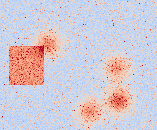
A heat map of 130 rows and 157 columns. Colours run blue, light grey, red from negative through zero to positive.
Histogram: skewed, a long tail of high values. Bumps: four. Odd patch: higher, in the middle left. Ninth with the highest average: middle left.
